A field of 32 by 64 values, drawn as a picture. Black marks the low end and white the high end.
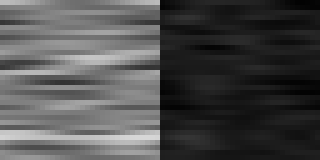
The table splits into one row of 2 panels. Panel 1,1: middling, streaked across, strong in contrast. Panel 1,2: very low, streaked across, faint in contrast.
